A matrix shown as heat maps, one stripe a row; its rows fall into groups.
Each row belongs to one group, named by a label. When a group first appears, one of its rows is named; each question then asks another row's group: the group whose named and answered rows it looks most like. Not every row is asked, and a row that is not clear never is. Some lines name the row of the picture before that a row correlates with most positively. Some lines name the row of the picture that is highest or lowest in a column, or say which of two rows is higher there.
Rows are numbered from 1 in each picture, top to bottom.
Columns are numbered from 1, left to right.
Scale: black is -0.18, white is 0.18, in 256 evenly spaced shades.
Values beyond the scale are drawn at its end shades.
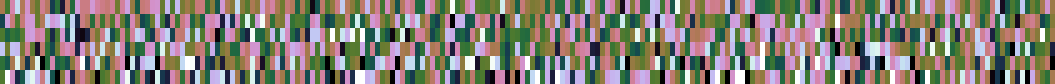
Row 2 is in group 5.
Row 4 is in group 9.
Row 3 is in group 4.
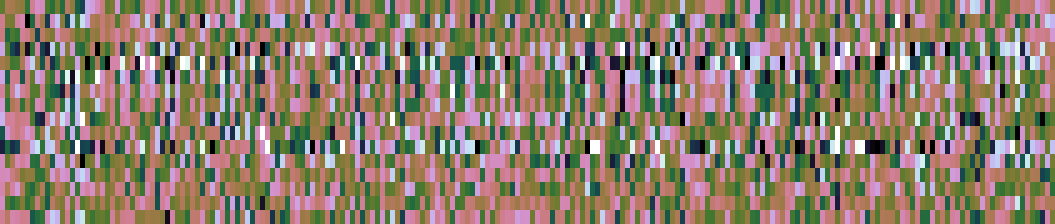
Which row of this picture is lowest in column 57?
16
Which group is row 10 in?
5
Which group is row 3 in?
9
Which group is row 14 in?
9
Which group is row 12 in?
9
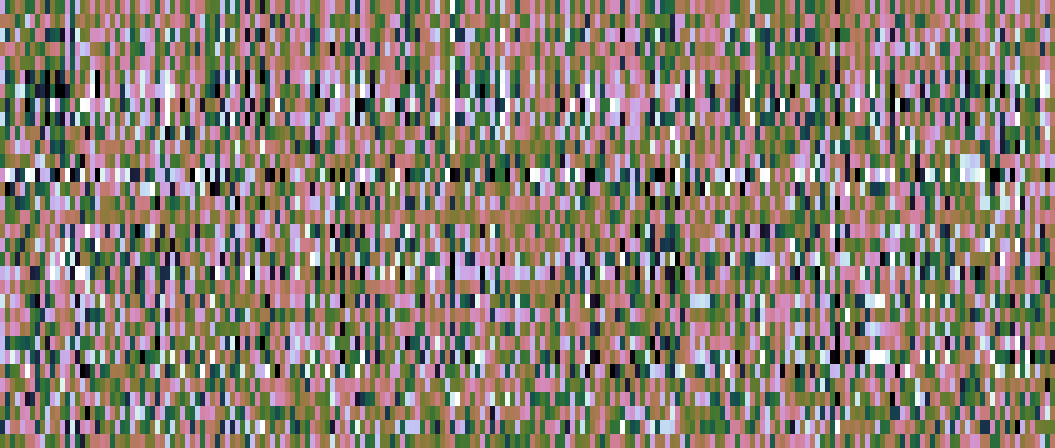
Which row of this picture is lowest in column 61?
27
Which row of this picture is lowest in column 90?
17
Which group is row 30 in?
4
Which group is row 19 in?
5
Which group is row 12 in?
4
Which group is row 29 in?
9
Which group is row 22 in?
9
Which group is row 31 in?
5
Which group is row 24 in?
9
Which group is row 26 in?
9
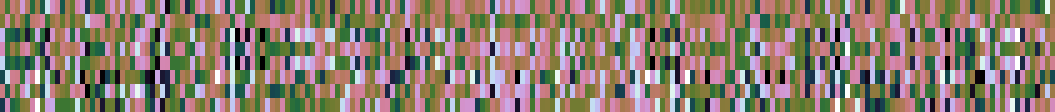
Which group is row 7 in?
4
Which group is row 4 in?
4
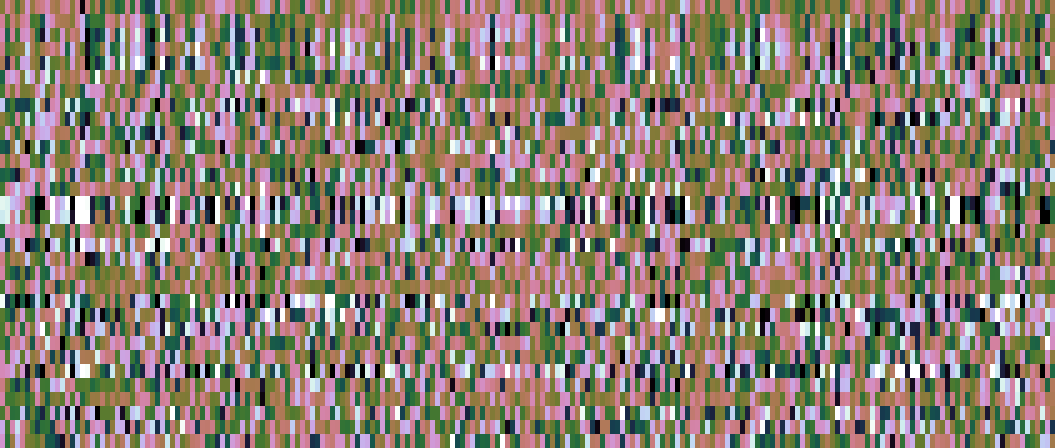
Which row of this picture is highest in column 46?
24
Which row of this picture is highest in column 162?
24
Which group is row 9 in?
4
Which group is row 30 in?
5
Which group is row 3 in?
4
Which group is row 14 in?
5
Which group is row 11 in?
9
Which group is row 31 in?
9
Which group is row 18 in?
9
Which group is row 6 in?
5
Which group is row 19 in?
4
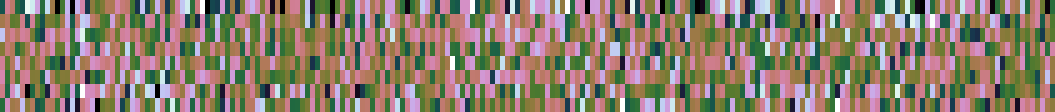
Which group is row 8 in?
5
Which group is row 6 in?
4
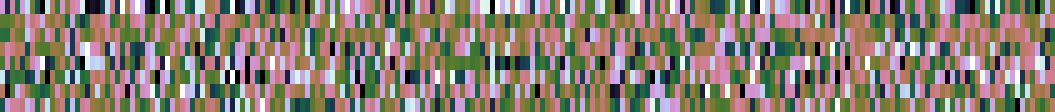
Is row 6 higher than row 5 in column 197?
Yes
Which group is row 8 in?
5
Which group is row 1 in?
4
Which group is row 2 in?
4
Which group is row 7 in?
9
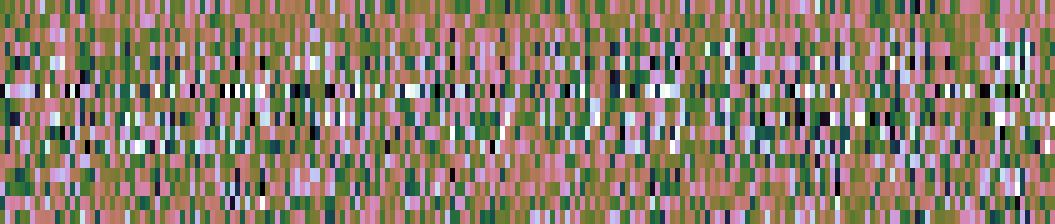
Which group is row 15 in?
5
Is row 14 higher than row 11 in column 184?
Yes
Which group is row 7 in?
5
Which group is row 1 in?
4
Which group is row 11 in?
4
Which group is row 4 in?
9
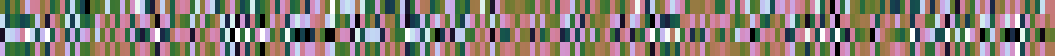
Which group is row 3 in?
5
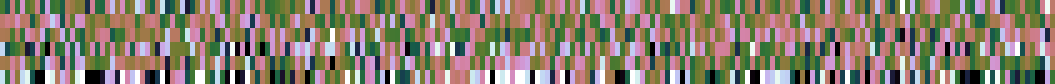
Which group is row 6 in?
4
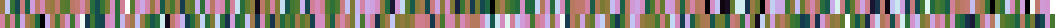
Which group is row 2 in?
4
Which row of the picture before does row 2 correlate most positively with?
6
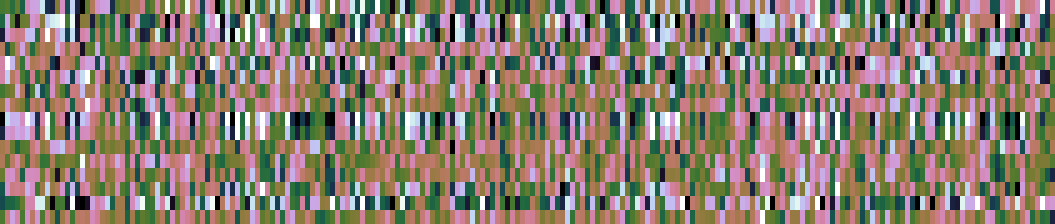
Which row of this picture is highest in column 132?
7
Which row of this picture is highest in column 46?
9
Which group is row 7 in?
9
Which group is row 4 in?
9
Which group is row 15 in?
4
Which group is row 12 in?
9
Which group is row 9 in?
5
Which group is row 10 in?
5
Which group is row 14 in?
5
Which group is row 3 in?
5
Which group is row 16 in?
9
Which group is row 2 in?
5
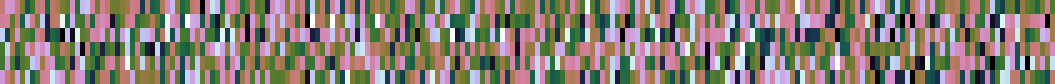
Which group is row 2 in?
4
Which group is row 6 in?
4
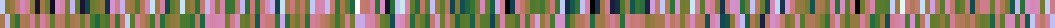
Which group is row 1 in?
9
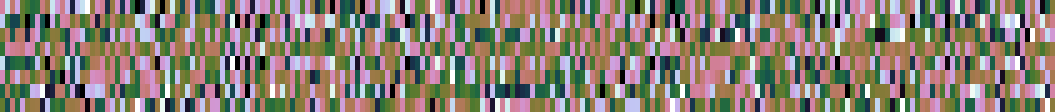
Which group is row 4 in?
5
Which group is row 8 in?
4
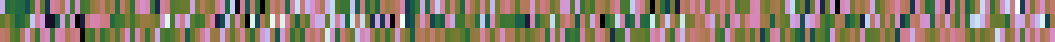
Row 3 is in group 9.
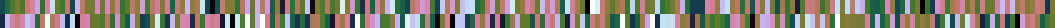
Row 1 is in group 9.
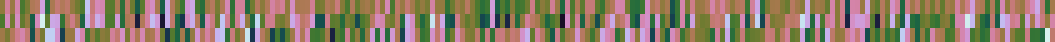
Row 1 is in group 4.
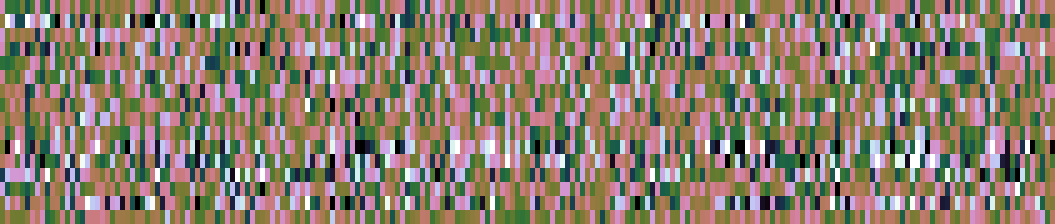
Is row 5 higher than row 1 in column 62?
No
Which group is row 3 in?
9
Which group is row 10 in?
9
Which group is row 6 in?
4
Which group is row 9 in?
9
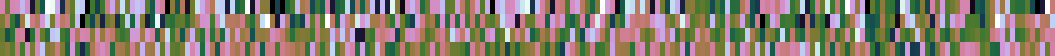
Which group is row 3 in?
9
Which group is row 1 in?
4
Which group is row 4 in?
4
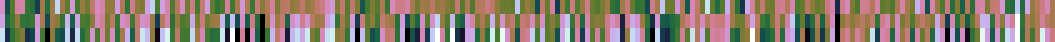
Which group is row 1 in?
9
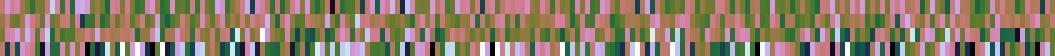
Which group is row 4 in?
4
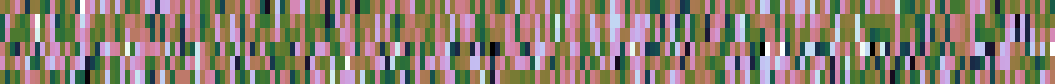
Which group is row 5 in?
4
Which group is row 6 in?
4
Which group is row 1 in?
9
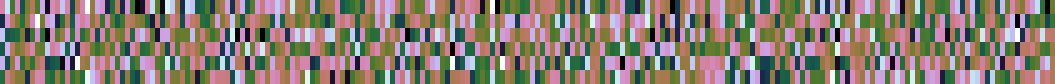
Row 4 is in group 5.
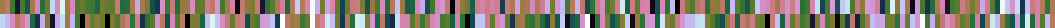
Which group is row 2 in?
9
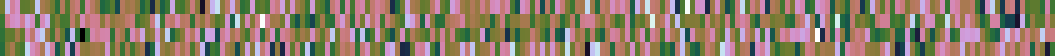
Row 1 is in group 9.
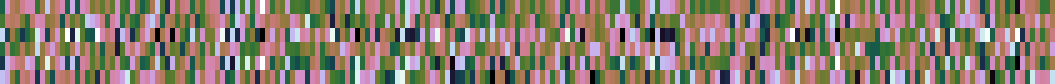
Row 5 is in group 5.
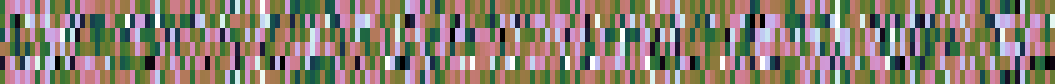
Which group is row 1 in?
5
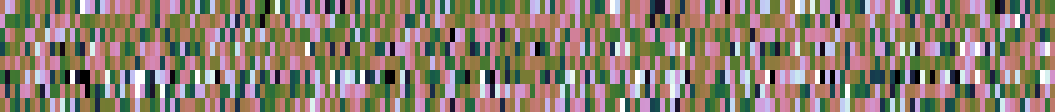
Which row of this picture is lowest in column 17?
6
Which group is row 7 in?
4
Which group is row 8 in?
5
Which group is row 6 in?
4
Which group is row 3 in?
5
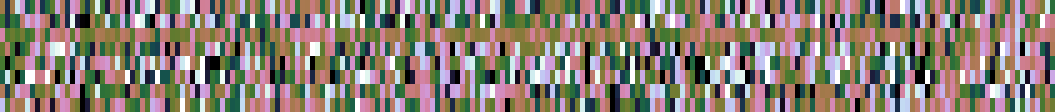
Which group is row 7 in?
9
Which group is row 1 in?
9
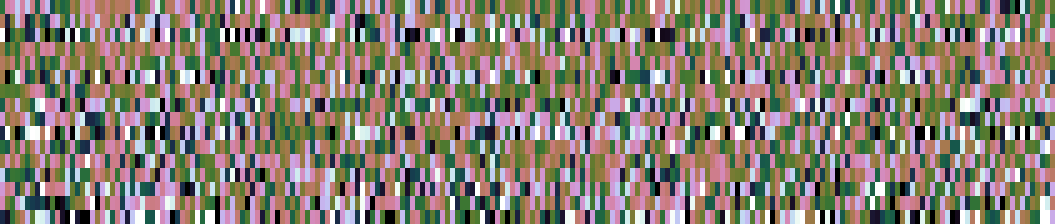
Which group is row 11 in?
4
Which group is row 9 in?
4
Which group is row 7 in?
4
